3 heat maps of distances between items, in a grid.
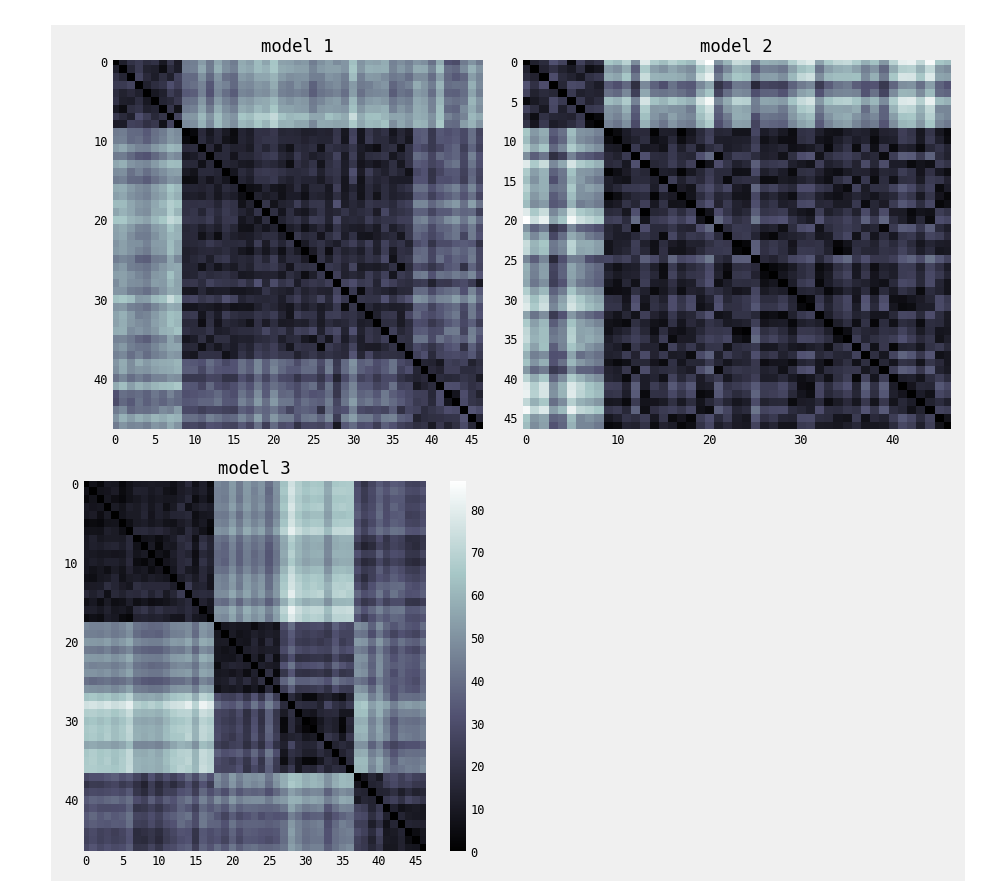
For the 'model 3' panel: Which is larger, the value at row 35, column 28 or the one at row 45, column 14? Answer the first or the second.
the second
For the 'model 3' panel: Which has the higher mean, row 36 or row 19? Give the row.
36
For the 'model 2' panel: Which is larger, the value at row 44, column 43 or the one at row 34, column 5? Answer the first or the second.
the second
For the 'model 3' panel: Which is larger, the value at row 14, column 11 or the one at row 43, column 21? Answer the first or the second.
the second
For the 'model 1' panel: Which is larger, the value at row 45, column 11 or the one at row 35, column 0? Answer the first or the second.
the second
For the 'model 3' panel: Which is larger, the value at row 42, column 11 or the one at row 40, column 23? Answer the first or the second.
the second
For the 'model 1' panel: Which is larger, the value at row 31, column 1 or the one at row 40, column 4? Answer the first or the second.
the first
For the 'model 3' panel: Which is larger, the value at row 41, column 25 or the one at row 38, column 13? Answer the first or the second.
the first
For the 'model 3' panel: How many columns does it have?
47
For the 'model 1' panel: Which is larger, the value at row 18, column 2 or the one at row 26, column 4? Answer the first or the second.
the first
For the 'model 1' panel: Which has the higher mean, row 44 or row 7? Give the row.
7
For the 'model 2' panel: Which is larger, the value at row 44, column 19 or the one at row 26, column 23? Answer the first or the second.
the second
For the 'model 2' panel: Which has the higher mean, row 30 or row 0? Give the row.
0
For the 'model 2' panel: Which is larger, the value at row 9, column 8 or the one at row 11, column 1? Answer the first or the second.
the second
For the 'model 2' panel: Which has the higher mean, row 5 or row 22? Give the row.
5
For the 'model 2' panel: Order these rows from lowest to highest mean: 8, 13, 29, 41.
29, 13, 41, 8
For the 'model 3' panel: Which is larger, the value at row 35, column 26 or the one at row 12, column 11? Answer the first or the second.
the first
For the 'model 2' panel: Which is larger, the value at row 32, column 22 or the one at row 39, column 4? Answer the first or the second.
the second
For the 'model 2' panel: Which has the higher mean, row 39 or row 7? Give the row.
7
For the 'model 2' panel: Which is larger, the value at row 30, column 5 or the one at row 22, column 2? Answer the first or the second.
the first
